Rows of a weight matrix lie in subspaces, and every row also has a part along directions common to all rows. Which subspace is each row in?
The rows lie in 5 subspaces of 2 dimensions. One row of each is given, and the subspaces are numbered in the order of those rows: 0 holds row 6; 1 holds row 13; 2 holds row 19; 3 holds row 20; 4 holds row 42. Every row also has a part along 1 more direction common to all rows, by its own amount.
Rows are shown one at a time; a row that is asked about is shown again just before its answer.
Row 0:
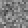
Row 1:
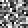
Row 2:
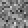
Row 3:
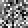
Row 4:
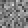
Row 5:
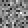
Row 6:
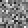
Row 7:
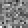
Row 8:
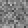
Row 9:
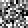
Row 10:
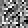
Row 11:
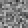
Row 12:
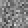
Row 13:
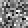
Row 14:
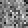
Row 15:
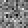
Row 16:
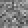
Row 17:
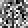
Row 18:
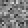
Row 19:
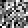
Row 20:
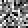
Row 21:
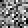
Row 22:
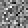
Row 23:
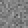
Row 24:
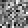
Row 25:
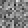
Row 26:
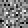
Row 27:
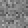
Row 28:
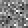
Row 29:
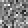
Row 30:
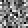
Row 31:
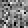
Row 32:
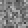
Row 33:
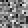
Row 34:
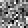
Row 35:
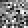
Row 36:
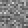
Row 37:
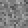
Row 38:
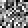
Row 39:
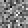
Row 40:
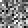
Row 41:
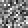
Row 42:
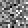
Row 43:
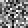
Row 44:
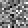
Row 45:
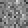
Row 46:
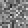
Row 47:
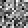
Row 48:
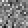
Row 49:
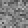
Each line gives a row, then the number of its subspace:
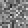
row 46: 4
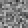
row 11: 1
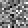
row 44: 4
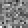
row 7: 1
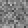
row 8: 0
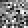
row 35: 3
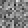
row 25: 2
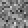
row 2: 4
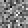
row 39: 4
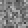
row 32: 3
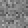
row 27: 0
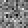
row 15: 2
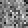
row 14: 3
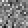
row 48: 0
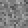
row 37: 3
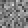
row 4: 2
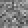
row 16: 3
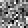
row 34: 0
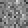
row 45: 3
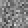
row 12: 1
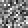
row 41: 4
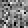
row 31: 4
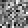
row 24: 2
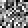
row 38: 2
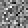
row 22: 4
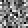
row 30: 3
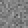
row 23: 0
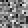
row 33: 3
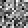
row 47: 2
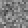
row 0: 1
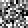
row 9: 0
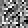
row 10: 4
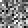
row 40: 0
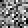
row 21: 0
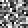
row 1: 3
